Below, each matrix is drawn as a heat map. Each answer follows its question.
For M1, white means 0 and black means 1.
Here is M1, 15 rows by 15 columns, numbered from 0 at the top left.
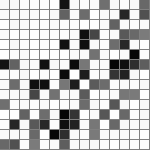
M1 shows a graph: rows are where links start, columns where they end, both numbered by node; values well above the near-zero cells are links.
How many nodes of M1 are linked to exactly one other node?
1
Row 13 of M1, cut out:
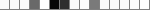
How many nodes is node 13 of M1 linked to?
4
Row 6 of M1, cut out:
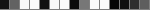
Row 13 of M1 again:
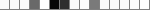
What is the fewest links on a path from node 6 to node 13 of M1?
1
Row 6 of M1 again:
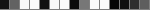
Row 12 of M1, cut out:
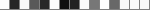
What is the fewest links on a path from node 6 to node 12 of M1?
1
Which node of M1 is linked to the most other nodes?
node 6
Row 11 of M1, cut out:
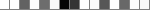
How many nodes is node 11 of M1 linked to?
6
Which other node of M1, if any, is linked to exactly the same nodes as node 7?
node 4
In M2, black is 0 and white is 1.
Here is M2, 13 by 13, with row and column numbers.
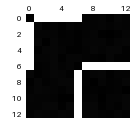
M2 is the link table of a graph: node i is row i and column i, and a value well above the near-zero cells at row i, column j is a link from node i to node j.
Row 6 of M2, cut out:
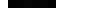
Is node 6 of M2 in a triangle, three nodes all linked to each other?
no
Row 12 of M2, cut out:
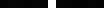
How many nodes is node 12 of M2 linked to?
1
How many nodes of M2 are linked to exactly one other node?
11
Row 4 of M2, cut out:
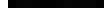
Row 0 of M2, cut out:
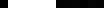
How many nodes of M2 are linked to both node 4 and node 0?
0
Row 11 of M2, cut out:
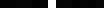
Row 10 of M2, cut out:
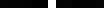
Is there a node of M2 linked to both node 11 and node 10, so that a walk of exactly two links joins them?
yes
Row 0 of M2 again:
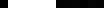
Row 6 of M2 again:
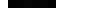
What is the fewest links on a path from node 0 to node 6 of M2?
1
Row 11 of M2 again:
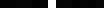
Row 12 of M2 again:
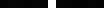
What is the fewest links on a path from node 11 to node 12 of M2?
2
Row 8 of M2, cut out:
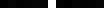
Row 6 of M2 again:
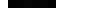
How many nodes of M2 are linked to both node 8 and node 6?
0
